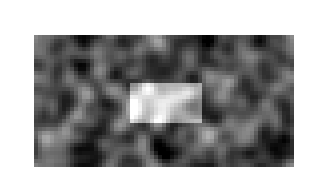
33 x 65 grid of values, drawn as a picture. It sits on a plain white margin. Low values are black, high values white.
In the centre lies a patch that is higher than the rest. There is no overall slope. The values are skewed, with a long tail toward high values. Values change most from cell to cell in the centre. No regular stripes run through it. The centre is the ninth with the highest average.
